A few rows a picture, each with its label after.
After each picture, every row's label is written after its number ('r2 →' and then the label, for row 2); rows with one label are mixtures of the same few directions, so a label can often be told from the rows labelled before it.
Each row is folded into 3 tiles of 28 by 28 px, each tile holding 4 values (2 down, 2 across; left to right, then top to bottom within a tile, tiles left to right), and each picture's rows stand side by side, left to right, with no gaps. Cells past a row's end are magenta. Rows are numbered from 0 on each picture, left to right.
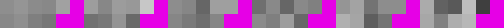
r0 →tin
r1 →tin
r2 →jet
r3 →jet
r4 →tin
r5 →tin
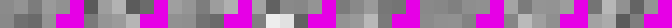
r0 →jet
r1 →tin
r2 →tin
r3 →jet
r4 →jet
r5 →jet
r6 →jet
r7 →tin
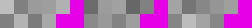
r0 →jet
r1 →tin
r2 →jet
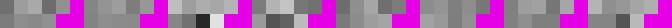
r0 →tin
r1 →tin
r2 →jet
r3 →jet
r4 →tin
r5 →tin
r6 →tin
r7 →jet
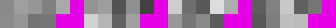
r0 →tin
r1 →tin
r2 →tin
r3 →tin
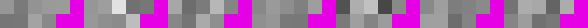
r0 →tin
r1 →jet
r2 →tin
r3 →tin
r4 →tin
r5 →tin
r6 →tin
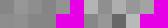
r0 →tin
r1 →jet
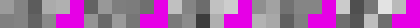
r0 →jet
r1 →jet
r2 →jet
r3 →tin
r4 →tin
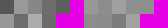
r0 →jet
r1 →jet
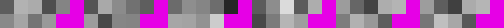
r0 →tin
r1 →jet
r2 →tin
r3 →tin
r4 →jet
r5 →jet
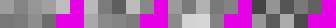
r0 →tin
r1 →tin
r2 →jet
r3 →jet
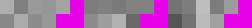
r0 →jet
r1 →jet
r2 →tin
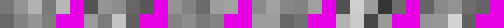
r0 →tin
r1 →jet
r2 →jet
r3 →tin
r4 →tin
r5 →jet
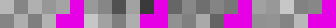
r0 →jet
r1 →tin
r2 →jet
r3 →jet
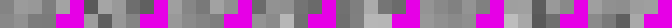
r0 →tin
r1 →jet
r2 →tin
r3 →jet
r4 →tin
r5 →tin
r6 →tin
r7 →jet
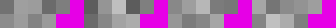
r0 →tin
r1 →tin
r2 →jet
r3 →jet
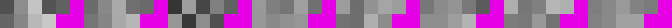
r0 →tin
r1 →tin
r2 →jet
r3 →tin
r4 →tin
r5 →tin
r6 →tin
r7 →tin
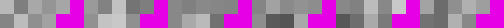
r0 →jet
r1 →jet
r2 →jet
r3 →jet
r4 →tin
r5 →tin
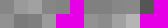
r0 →jet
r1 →tin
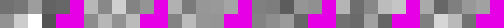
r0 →jet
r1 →jet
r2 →jet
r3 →jet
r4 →tin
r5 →jet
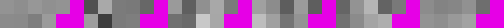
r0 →jet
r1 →jet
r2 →tin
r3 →tin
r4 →tin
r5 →tin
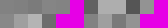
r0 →jet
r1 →tin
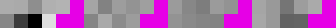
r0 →jet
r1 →jet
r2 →tin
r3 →tin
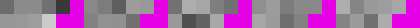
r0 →tin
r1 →jet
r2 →jet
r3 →tin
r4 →jet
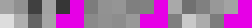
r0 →tin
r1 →tin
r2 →jet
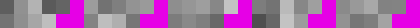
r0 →tin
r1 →jet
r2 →tin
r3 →tin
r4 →jet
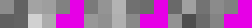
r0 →tin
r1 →jet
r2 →jet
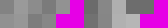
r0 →tin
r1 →tin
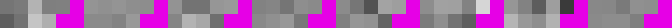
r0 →tin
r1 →jet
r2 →jet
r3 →jet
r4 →jet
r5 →tin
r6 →tin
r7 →jet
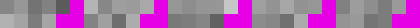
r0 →tin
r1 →jet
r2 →tin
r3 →jet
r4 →tin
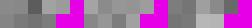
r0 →jet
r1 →jet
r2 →tin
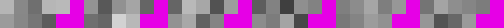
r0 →tin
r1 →tin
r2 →tin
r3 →jet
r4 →tin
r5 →jet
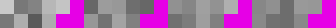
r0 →jet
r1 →jet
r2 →tin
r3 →jet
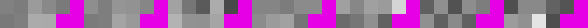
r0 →tin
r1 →tin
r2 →tin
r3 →jet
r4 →tin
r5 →jet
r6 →jet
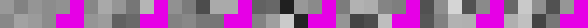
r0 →jet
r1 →tin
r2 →jet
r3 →jet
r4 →jet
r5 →tin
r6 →tin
